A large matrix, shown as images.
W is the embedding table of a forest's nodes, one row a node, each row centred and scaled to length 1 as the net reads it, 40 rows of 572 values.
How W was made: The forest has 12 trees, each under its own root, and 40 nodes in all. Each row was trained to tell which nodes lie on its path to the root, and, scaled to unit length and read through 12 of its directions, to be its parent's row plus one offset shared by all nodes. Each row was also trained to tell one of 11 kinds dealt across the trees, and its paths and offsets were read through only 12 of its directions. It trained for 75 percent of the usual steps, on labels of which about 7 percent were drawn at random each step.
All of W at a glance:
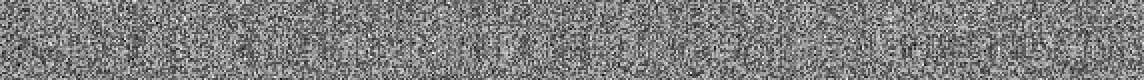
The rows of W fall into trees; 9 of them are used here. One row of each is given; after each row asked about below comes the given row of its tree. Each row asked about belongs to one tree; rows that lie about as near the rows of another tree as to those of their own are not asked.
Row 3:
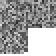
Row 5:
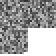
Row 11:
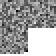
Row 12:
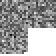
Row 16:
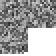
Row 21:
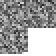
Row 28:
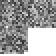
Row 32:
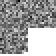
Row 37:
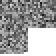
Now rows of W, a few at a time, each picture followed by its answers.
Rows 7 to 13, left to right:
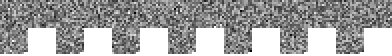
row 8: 16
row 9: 28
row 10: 3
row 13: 11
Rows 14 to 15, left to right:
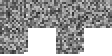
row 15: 32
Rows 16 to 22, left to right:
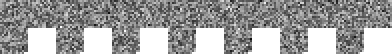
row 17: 3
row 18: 28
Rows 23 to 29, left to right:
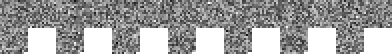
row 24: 3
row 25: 21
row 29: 21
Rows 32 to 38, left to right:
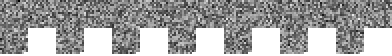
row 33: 21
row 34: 16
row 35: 16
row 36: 16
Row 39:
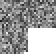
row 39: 3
